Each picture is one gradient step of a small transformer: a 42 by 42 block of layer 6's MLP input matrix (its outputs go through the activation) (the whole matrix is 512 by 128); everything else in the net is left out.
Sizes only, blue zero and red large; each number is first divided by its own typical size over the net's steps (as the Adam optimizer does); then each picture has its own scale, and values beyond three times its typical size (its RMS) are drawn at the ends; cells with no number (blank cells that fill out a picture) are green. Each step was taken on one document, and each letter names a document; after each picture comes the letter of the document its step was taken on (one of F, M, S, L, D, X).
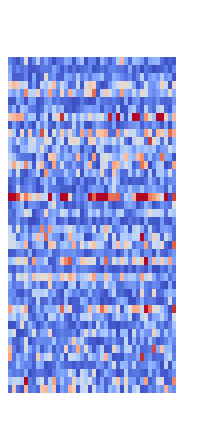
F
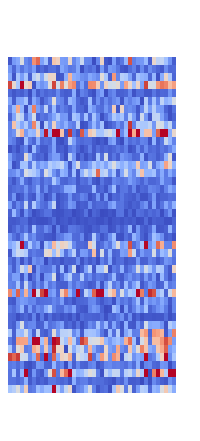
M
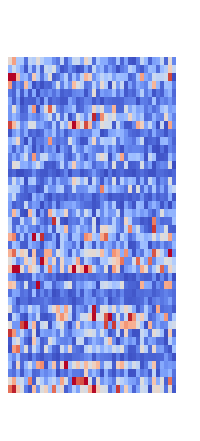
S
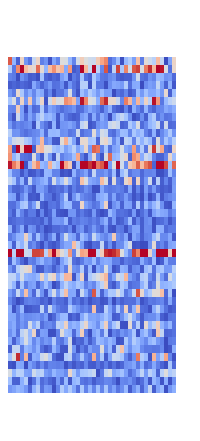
F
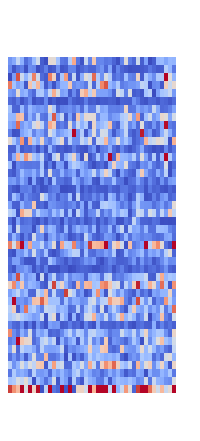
M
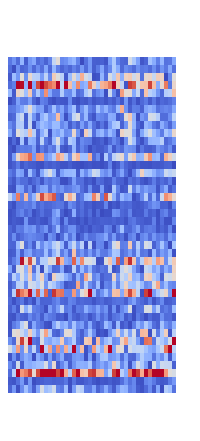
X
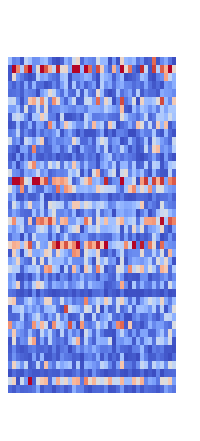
S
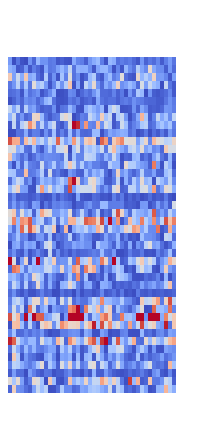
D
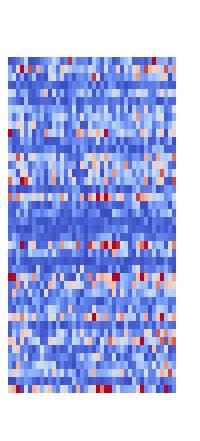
M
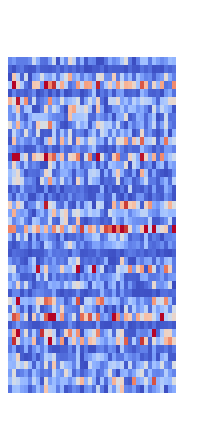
D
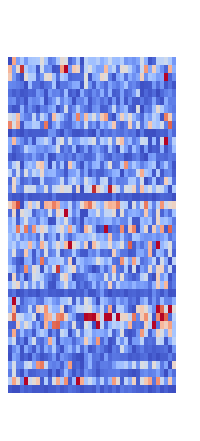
S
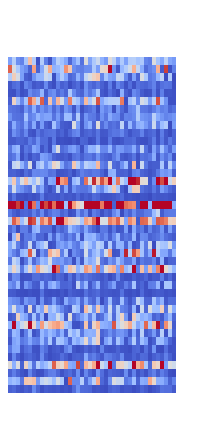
S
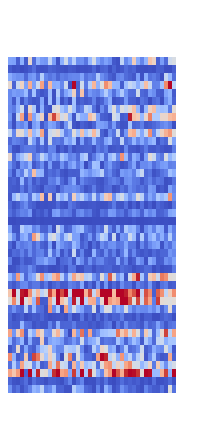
X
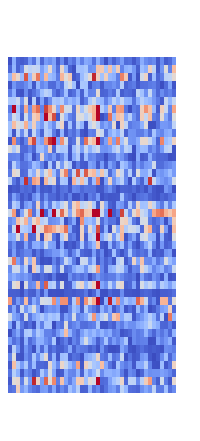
D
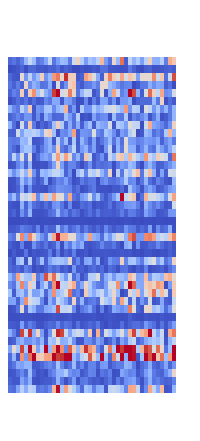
X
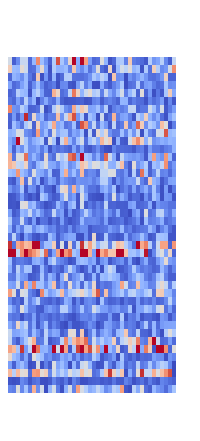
F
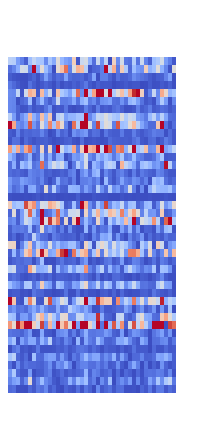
S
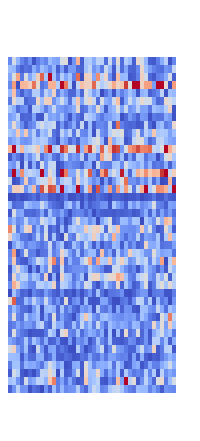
D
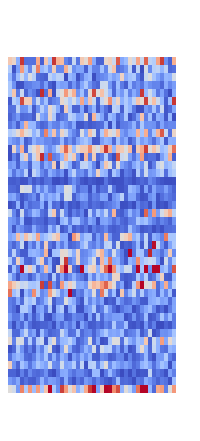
F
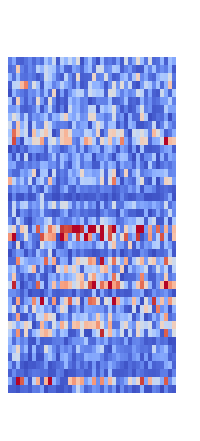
D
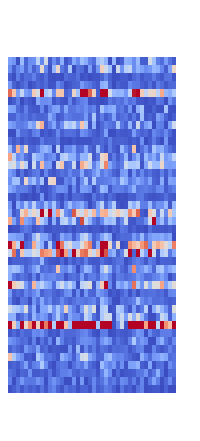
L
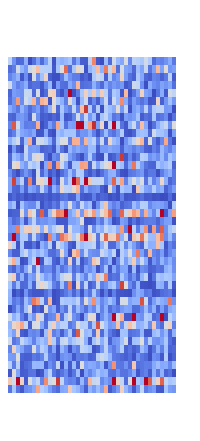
L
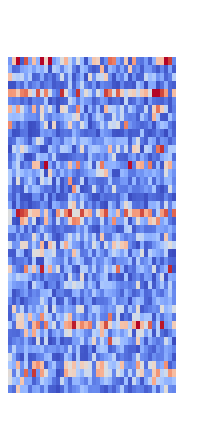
F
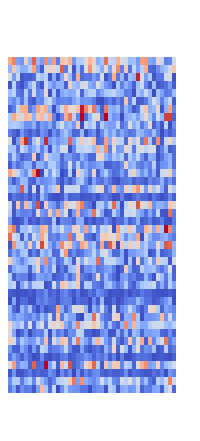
D
